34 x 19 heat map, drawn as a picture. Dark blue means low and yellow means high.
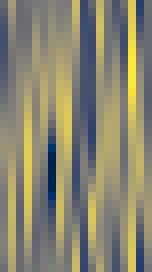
The grain runs up and down. The values follow a bell shape. No overall slope runs across the table. The top left is the calmest part.
